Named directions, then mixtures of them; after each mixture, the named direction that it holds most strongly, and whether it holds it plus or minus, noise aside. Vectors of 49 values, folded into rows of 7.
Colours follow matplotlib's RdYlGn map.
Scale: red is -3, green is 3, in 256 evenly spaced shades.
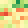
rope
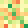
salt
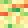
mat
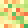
salt, plus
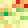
rope, minus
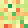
salt, plus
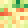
rope, plus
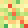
salt, minus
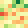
rope, plus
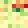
mat, plus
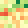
rope, plus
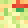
rope, minus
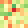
mat, minus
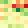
mat, plus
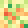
salt, plus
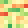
mat, plus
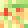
rope, plus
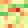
mat, minus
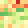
rope, minus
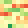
mat, plus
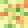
mat, plus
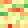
mat, minus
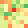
mat, minus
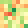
salt, plus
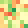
salt, plus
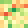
mat, plus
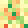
salt, plus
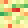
mat, minus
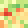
rope, plus
